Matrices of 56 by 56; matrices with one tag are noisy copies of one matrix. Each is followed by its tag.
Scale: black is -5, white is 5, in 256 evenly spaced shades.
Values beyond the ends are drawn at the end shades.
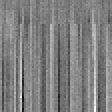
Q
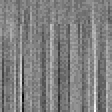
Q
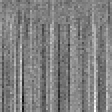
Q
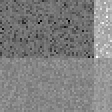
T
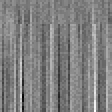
Q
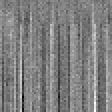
Q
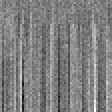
Q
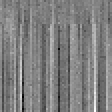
Q
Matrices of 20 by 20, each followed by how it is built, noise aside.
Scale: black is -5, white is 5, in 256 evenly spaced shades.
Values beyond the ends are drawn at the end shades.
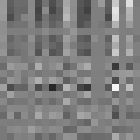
low rank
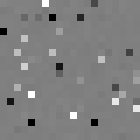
sparse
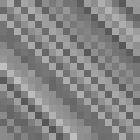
Toeplitz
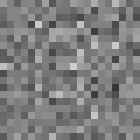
low rank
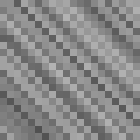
Toeplitz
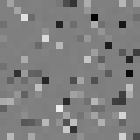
sparse
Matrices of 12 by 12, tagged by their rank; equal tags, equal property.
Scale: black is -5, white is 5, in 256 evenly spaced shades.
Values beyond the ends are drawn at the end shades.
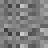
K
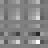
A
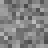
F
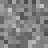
F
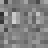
K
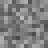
F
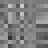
K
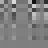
A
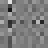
K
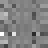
K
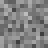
F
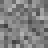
F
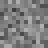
F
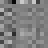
K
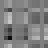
A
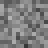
F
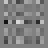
A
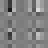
A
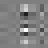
A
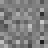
K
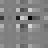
A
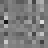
K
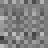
K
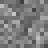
F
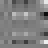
A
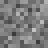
F
